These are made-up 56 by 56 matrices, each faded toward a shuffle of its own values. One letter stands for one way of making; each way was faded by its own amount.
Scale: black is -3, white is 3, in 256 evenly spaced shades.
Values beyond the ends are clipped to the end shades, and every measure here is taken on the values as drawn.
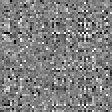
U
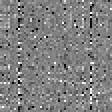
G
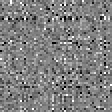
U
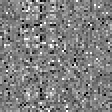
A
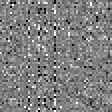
G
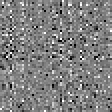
G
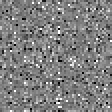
A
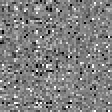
A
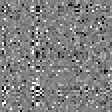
G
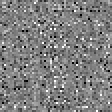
A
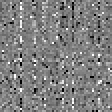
G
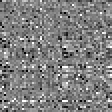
U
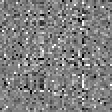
U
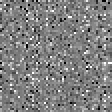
A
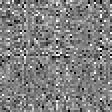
U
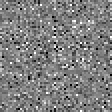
A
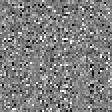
A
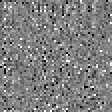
A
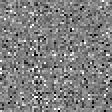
A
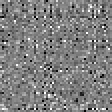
U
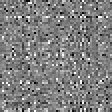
U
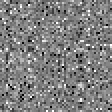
A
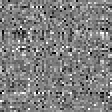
U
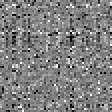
U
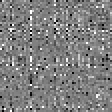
G
